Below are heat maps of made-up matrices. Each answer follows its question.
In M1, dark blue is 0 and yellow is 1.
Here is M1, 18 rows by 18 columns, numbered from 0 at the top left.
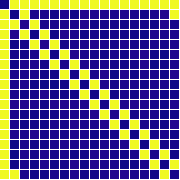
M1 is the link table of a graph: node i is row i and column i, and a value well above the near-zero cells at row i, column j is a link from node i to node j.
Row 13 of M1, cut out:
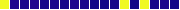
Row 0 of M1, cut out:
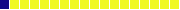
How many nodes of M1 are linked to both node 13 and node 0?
2
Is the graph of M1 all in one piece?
yes
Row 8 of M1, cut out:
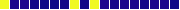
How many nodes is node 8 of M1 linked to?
3
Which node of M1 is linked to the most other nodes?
node 0
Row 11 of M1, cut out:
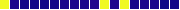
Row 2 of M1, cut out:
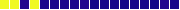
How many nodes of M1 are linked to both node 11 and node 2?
1
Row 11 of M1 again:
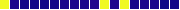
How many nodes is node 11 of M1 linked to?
3
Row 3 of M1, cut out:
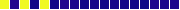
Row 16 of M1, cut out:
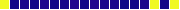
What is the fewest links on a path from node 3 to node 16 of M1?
2
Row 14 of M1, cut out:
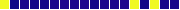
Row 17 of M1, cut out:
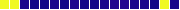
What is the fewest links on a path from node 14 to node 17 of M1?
2
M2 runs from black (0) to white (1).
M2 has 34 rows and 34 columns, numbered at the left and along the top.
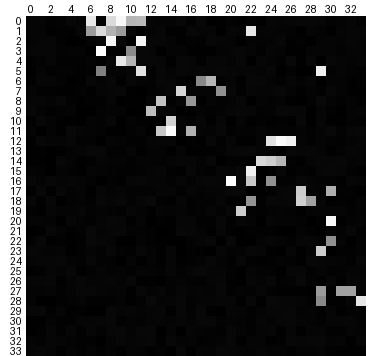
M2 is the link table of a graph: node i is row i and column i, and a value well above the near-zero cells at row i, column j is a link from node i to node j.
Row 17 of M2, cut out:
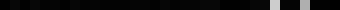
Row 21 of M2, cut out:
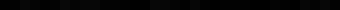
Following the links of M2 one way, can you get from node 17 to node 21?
no
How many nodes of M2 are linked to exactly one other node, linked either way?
5
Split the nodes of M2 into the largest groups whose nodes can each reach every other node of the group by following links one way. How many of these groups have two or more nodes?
0
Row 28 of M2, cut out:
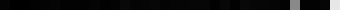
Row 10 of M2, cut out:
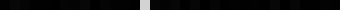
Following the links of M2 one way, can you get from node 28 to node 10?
no
